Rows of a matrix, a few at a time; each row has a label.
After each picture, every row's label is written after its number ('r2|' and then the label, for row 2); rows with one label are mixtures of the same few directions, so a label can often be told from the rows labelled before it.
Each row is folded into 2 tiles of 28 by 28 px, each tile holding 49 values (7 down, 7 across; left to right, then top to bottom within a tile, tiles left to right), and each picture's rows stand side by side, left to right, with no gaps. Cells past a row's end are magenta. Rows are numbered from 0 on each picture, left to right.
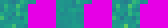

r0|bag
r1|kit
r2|bag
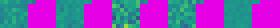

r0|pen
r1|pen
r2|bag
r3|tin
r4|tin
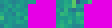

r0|bag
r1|kit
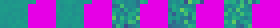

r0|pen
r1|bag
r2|bag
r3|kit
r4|tin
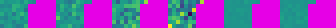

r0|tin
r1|bag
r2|pen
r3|tin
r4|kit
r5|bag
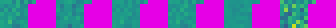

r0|tin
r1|bag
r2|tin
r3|tin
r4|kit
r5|pen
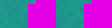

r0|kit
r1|tin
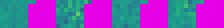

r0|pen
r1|tin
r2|bag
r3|kit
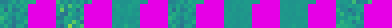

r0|pen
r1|pen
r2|bag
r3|pen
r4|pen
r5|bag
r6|kit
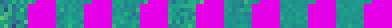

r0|pen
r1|pen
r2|tin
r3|pen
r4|kit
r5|bag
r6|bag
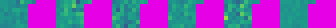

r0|kit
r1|kit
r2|pen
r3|bag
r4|bag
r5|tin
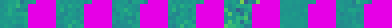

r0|kit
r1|pen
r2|kit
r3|pen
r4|kit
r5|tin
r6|kit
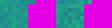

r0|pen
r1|pen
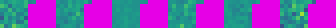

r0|bag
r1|tin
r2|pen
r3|bag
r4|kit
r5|tin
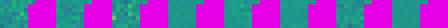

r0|tin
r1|kit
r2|bag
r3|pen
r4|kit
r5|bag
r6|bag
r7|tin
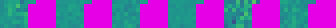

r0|kit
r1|tin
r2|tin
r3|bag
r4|tin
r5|pen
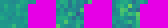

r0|bag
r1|tin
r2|kit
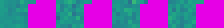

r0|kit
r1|bag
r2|kit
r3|pen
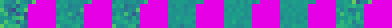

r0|kit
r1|tin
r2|tin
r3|bag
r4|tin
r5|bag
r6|kit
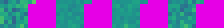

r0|pen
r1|tin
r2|bag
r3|tin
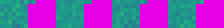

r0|tin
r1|bag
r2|pen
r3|pen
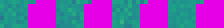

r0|bag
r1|kit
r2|tin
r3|pen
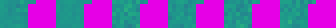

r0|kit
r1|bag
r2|tin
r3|bag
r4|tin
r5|tin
